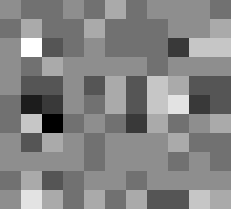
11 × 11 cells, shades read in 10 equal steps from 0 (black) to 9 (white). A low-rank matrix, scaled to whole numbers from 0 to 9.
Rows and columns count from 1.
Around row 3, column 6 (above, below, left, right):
4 5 5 4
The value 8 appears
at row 6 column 9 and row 11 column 2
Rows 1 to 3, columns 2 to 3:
4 4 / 6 4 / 9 3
